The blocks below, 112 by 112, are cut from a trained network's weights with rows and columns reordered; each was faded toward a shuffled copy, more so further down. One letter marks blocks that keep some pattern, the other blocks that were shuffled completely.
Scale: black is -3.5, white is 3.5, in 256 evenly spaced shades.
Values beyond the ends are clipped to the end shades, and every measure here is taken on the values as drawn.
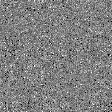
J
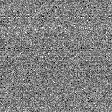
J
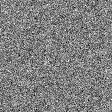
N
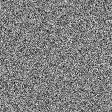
N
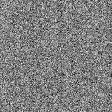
J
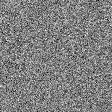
N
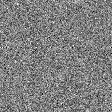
J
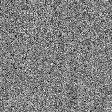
J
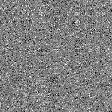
J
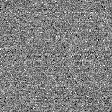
J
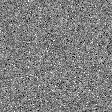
N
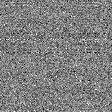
J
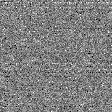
J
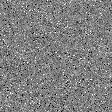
N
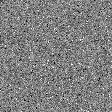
N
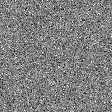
N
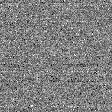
J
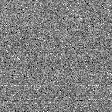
J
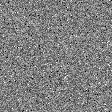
N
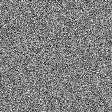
N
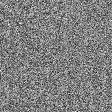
J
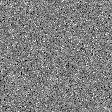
N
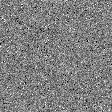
N
